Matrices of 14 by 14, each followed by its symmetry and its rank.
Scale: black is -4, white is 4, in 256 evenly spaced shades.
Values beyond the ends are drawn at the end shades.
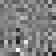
neither, rank three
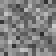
neither, full rank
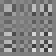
symmetric, rank one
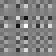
symmetric, rank one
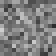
neither, full rank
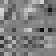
neither, rank three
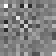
symmetric, rank three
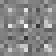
symmetric, rank three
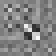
symmetric, rank three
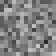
neither, full rank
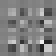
symmetric, rank one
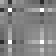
symmetric, rank one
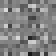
neither, rank three
